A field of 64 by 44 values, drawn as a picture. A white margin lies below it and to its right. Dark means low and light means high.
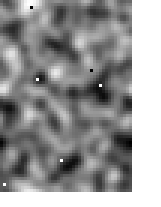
The halves do not mirror each other. Six lone cells stand out: four far higher and two far lower than their neighbours. The top left is the ninth with the highest average. The texture is blotchy.
